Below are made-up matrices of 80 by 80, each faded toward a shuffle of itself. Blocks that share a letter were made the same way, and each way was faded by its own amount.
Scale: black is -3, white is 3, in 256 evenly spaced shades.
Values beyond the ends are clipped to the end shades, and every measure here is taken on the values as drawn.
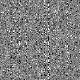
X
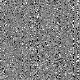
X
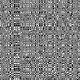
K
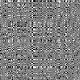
K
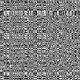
K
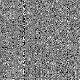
X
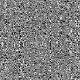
X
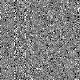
X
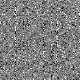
X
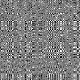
K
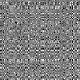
K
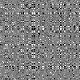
K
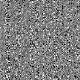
X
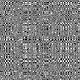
K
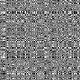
K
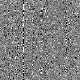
X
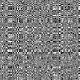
K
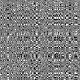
K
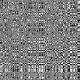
K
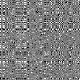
K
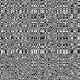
K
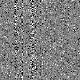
X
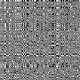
K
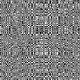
K
